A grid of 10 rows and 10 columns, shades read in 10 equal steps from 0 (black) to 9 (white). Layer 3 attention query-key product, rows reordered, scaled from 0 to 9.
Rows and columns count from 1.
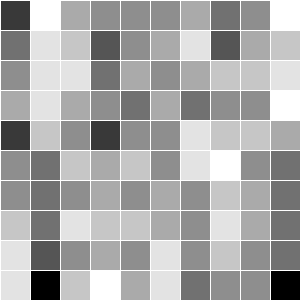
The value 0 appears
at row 10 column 2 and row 10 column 10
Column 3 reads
6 7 8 6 5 7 5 8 5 7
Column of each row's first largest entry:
2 2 2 10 7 8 8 3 1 4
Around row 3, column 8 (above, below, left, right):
3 5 6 7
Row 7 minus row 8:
-2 0 -3 -1 -2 0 0 -1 0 0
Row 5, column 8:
7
